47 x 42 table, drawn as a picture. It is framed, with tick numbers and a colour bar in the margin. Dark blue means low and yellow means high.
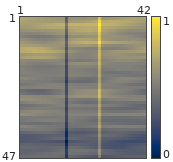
Average level on the scale: 50%. Odd lines: columns 16 and 27. Histogram: bell-shaped. Slope: up to the top.
